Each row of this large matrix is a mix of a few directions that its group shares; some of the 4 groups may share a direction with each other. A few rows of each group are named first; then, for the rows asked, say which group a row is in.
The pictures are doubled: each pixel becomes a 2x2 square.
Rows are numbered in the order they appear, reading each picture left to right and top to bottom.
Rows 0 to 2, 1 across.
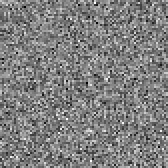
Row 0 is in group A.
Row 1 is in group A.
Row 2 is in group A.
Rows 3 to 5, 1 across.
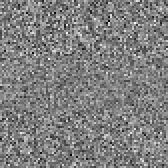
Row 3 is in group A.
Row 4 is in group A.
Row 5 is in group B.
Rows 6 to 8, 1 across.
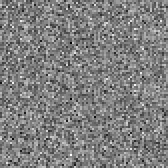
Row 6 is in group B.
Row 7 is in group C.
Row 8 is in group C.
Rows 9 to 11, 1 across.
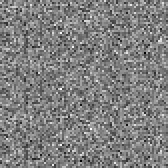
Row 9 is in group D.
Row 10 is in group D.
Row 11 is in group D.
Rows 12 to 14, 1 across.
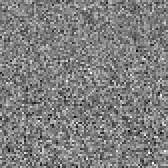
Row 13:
D
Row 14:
B
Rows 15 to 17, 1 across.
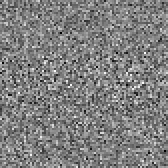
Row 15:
D
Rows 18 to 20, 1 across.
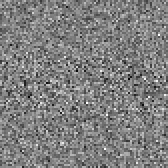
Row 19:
B
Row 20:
C
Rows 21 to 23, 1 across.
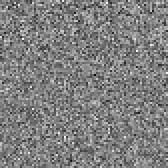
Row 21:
C
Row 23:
A
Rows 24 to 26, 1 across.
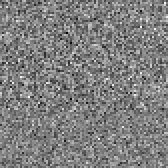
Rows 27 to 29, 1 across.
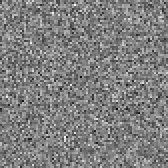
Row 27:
B
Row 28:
D
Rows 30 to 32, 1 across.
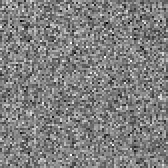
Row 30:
B
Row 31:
D
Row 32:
C
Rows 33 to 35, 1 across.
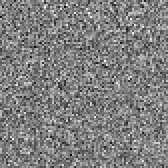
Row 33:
D
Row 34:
A
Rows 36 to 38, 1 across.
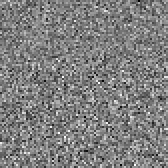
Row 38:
A
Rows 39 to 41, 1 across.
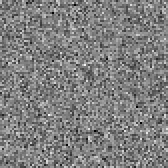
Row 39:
B
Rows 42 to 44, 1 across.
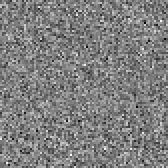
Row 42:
B
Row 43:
C
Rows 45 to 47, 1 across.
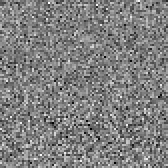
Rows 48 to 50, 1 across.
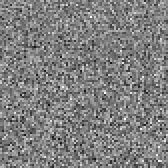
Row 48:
D
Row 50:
A
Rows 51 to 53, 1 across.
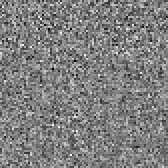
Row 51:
D
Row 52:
B
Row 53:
B
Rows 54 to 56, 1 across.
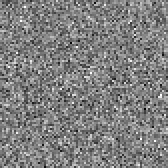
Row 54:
A
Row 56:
A
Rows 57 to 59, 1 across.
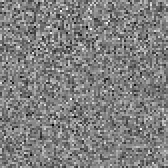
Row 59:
B
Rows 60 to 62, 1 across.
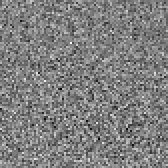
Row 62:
D
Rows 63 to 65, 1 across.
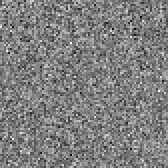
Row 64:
A
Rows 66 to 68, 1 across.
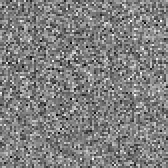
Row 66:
B
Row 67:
C
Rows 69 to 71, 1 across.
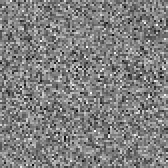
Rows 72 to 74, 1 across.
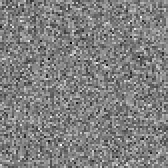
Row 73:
A
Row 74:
D
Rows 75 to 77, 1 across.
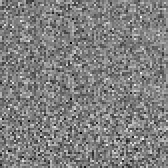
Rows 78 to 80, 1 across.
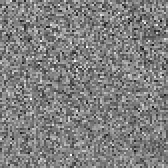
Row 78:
B
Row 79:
B
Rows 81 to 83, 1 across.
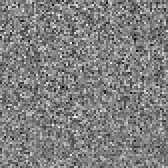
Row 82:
C
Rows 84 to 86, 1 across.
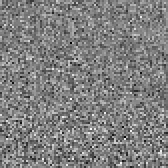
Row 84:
B
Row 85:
B
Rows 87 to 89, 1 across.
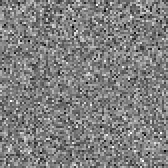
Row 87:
A
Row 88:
A
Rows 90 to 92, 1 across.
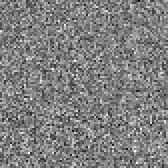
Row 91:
B
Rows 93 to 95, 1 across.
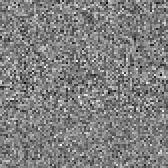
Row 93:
C
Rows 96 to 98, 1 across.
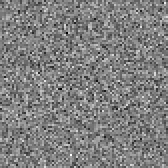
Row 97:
D
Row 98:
A
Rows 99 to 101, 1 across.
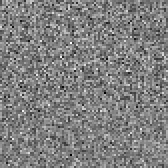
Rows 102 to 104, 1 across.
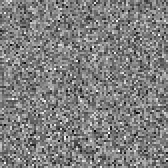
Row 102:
A
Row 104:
A
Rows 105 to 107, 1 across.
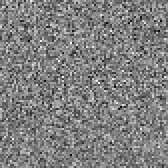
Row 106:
D
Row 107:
A
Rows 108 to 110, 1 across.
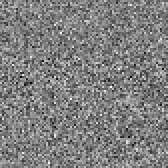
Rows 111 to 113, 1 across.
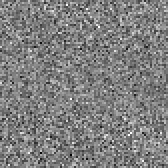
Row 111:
D
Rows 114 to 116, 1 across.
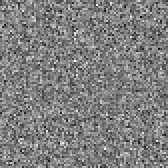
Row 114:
A
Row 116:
C
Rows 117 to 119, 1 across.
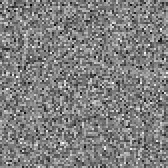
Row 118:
A
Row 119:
C
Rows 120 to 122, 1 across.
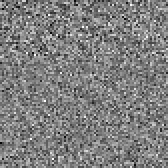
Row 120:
A
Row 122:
A
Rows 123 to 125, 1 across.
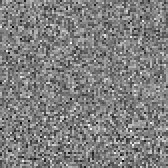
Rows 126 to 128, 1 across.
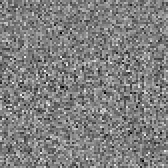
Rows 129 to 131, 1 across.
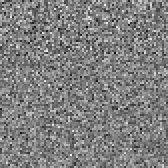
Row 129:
A
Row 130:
D
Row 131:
B
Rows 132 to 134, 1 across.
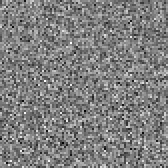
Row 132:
C
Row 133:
D
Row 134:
C
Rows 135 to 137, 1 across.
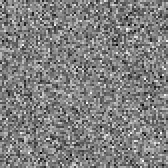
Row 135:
D
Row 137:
B
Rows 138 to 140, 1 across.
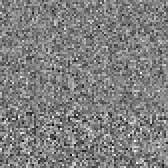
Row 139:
B
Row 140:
C
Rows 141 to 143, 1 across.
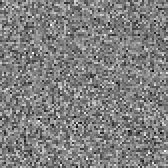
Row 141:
A
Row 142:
A
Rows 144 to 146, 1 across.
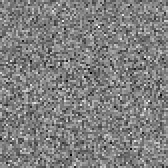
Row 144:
D
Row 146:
C
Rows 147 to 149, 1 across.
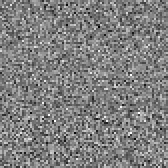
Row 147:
D
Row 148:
D
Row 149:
A
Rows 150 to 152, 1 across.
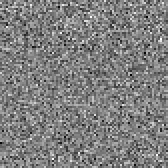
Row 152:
A
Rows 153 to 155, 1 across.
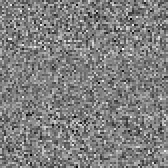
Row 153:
D
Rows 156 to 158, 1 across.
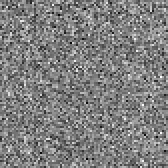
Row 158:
B
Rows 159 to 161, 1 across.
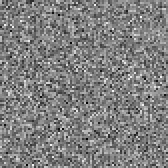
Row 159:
B
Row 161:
A
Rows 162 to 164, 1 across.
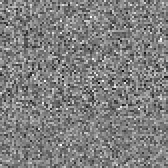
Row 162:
D
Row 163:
D
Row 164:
D
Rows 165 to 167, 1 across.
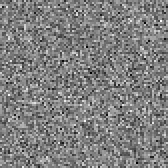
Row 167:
C
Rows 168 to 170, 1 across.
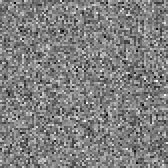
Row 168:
C
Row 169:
B
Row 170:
C
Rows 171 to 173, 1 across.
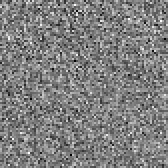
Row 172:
B
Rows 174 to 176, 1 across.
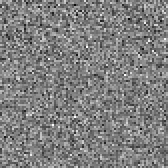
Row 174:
B
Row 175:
A
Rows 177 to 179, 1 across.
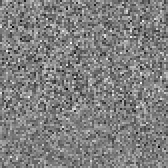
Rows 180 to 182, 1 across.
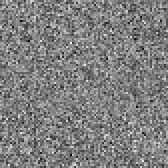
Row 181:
C
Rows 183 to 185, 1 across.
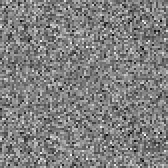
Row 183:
B
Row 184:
D
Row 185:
B
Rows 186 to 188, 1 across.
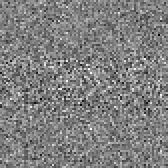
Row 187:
D
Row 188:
D
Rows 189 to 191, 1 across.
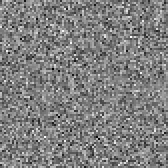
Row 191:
D
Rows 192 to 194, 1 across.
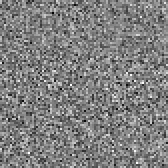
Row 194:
C
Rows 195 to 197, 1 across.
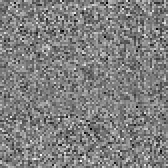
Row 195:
C
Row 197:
D
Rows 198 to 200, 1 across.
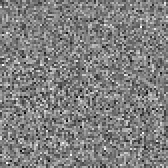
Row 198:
A
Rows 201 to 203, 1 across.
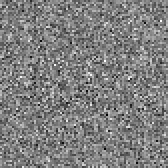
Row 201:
B
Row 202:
A
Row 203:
C
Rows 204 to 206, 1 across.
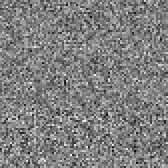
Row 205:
A
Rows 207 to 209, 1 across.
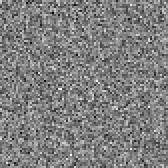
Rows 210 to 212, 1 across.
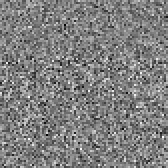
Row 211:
C
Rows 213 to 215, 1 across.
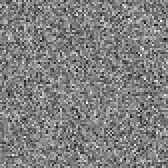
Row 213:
B
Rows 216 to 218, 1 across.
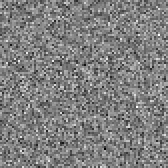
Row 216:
A
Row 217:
C
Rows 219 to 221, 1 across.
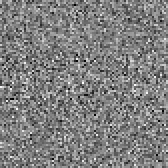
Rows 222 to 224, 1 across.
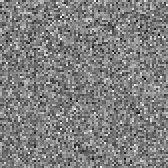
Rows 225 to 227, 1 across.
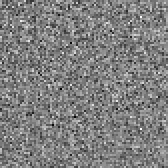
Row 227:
B
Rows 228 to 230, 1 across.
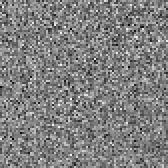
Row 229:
A
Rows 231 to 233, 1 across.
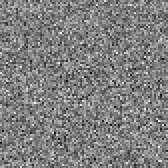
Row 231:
D
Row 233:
A
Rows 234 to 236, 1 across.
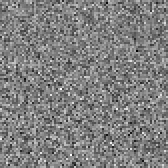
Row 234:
C
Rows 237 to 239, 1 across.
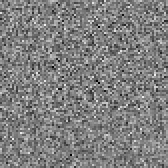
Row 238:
D
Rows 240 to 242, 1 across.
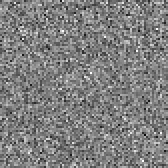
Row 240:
C
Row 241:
D
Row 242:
B
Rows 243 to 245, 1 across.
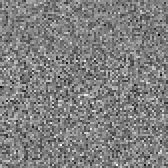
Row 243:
A
